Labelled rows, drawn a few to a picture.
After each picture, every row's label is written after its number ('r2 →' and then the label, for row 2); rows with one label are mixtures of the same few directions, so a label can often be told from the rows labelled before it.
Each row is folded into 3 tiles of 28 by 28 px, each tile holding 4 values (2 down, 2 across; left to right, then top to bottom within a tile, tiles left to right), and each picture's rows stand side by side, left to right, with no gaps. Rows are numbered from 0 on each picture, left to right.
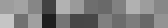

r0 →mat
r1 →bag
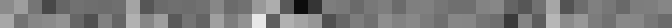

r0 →bag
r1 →mat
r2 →mat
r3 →bag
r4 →mat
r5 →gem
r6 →mat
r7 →gem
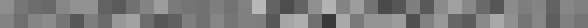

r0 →gem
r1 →gem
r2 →mat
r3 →gem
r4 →bag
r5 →gem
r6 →mat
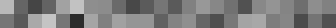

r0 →gem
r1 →bag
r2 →gem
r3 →mat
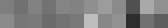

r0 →mat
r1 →mat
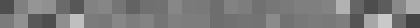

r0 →gem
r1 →bag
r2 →mat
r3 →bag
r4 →gem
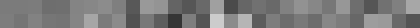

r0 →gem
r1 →mat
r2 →mat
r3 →bag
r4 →gem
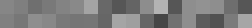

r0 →gem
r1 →gem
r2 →gem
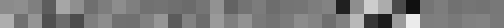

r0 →mat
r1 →gem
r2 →mat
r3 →gem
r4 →gem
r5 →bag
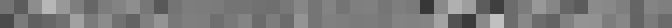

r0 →bag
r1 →gem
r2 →gem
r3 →mat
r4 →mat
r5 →gem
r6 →gem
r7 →mat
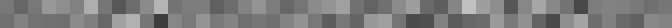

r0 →bag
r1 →gem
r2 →bag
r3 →gem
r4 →gem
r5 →bag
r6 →gem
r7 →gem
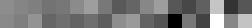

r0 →mat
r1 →gem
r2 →mat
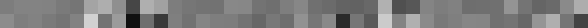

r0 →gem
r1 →mat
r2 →gem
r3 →mat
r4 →mat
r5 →bag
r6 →gem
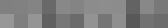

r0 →mat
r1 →mat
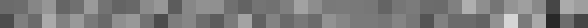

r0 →mat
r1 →gem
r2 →gem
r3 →bag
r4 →bag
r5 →bag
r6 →mat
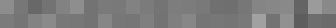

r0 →gem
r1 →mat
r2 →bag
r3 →mat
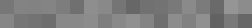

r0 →gem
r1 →bag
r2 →mat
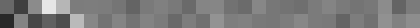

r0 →bag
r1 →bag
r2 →mat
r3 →gem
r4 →mat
